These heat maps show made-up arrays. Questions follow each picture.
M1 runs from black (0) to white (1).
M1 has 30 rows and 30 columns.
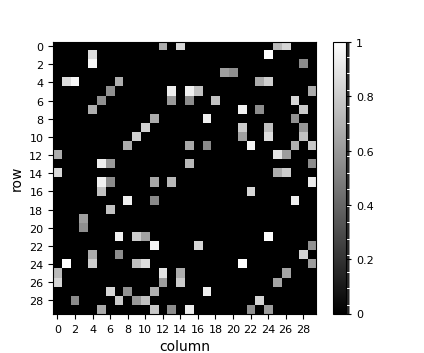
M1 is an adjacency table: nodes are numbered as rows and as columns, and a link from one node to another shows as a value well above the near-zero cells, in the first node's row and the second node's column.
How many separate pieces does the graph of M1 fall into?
3
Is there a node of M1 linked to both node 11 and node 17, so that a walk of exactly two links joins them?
yes
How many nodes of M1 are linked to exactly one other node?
3
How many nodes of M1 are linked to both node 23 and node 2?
2
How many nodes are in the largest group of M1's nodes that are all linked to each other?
4
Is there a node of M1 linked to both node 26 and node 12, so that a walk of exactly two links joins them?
yes
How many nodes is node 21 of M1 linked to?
4
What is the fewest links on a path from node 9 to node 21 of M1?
1
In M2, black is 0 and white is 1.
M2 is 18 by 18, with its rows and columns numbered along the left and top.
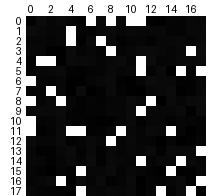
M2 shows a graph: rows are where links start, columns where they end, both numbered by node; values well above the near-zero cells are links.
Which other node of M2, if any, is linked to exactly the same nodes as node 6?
node 10
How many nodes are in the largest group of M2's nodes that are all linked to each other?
2
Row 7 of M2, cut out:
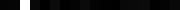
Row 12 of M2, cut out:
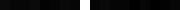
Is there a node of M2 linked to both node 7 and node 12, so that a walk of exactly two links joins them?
no
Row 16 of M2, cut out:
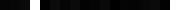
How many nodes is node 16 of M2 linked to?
2
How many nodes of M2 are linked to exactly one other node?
7
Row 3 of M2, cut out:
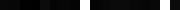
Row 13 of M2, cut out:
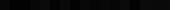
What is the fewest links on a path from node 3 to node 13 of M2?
3
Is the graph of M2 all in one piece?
yes
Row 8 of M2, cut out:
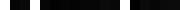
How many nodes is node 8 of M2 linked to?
3
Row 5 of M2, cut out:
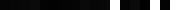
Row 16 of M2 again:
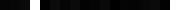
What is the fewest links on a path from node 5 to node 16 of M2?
2
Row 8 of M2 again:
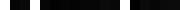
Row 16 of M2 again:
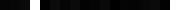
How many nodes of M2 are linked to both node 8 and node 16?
1
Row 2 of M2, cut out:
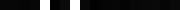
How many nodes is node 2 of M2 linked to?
2
